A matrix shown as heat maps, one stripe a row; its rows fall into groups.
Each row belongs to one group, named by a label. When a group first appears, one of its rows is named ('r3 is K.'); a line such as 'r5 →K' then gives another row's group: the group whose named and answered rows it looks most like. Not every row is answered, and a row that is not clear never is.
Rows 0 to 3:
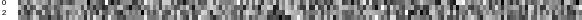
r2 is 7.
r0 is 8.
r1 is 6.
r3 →7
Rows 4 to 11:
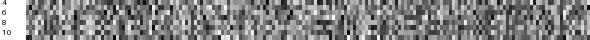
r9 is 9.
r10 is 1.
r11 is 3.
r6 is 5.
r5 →3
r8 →1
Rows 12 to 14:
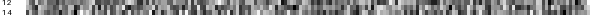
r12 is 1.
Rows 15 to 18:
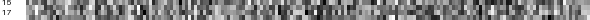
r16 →1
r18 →1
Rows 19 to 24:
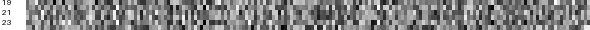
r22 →1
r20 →3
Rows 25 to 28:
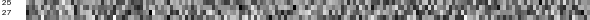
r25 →9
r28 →8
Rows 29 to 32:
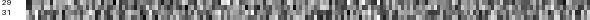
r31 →1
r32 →6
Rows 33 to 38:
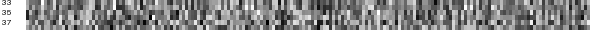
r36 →7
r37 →6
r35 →7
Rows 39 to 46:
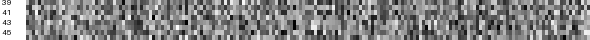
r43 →5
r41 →6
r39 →6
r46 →7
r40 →3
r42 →9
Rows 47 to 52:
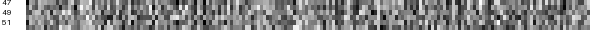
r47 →7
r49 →3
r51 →7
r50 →8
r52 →9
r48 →7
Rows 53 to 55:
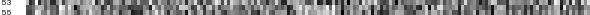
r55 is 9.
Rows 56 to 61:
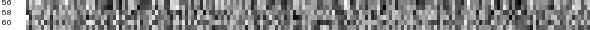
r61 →3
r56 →8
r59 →3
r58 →3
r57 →8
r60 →1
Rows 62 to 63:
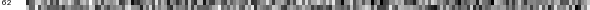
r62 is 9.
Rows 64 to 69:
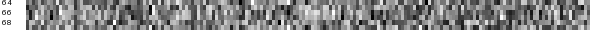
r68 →8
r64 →5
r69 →5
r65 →7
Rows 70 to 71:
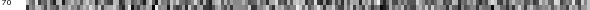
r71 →9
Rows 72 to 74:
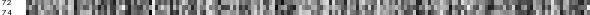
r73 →5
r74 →7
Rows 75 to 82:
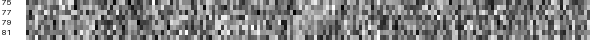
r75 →5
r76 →9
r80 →8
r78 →9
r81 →7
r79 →8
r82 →6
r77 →3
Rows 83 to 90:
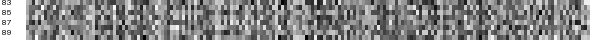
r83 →6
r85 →9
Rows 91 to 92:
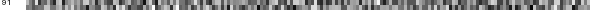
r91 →6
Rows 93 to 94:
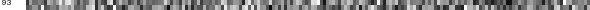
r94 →8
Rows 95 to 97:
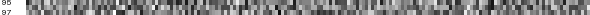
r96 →5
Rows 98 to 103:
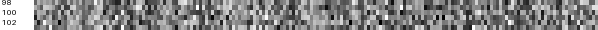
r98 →8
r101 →7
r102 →9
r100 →8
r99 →1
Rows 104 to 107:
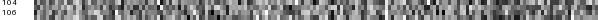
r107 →5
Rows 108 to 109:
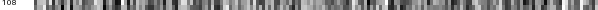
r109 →8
